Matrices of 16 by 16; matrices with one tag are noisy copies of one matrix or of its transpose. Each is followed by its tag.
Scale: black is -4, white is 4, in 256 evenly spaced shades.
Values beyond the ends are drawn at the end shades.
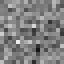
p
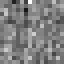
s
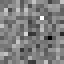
p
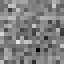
p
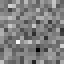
p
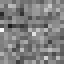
s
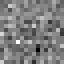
p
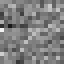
s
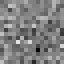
p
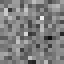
p
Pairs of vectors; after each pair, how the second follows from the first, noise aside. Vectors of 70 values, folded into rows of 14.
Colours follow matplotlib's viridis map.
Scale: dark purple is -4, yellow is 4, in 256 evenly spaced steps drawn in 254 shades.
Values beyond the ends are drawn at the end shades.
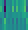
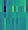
copied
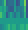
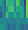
negated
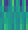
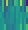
sign-scrambled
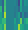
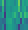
negated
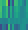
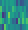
shuffled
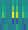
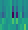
negated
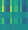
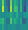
copied
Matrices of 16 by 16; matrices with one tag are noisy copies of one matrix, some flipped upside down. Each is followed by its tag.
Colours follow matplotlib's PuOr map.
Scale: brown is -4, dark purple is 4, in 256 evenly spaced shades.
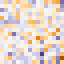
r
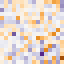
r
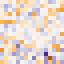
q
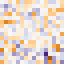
q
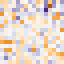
q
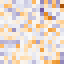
r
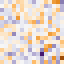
r
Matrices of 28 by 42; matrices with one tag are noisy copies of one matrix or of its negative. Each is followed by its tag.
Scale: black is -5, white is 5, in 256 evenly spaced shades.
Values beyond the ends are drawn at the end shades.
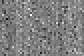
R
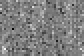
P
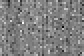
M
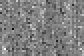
P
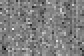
P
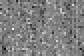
P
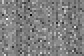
R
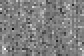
P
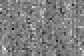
P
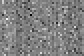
R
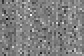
R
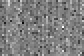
M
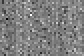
R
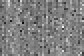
M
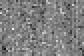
P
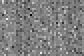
R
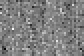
P
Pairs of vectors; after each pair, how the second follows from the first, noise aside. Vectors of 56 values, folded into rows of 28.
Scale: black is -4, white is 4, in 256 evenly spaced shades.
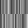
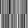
shuffled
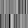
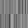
shrunk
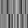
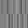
shrunk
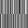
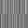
shrunk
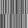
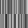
shuffled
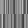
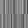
shrunk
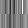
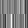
shuffled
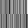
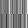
sign-scrambled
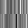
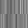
shrunk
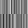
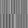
shrunk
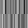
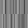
shrunk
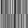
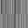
shrunk
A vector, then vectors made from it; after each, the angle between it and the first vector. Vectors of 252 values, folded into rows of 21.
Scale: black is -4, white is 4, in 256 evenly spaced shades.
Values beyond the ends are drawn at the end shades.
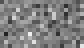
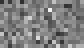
partly aligned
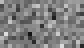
nearly opposite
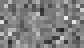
orthogonal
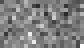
nearly parallel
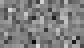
partly opposed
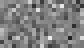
orthogonal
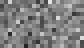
partly opposed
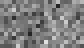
partly opposed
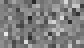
partly opposed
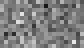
partly aligned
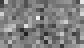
orthogonal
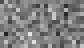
nearly parallel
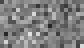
nearly parallel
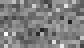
partly opposed
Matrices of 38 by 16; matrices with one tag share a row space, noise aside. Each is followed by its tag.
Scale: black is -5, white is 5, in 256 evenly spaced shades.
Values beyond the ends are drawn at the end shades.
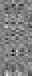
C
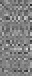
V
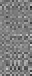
V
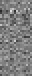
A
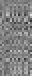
V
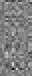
C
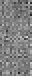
V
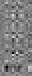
C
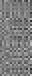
V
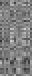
A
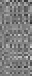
V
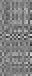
V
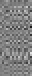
V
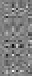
C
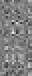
C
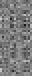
A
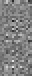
C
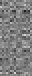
A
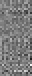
V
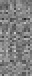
A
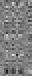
C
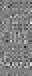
V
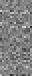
A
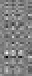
C
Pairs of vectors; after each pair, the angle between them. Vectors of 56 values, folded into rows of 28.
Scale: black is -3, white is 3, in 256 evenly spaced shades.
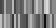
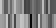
partly opposed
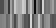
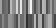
partly aligned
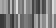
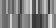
orthogonal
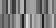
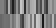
nearly parallel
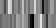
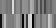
orthogonal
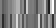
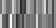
orthogonal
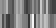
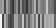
partly aligned
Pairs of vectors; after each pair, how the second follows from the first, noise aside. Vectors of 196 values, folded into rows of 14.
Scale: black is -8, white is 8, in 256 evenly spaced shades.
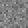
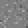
partly zeroed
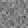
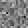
scaled up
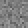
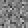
scaled up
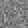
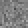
negated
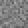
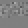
partly zeroed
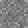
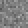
shuffled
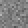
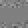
partly zeroed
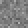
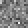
scaled up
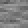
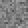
shuffled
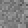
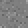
partly zeroed
